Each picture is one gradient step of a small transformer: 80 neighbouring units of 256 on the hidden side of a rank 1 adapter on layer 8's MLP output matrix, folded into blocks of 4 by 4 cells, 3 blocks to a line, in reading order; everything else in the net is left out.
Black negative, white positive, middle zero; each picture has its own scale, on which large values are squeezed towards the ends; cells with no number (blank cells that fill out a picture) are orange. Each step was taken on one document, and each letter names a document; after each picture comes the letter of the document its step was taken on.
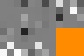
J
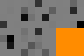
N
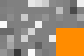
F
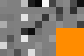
F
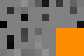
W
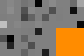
N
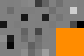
W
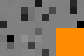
N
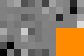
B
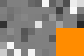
F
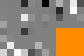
J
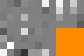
B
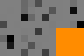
N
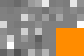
B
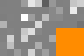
F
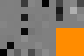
J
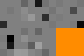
W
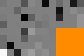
J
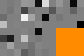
N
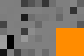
B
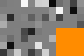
F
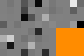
N
